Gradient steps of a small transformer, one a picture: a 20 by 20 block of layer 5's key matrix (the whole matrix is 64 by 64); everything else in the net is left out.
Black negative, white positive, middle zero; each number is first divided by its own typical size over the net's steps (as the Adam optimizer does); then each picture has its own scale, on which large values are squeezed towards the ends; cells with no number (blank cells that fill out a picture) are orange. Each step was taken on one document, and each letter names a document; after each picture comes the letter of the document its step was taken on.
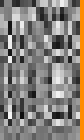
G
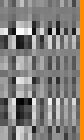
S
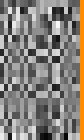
G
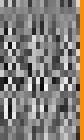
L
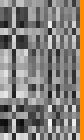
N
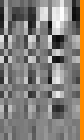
G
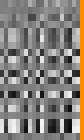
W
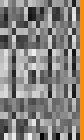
N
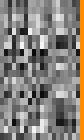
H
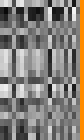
N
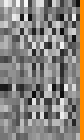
S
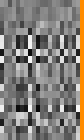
G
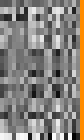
N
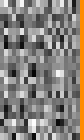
H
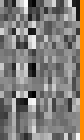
S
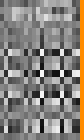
W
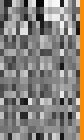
W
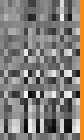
W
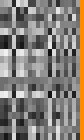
N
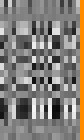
L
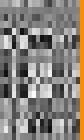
H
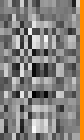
H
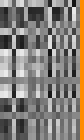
N
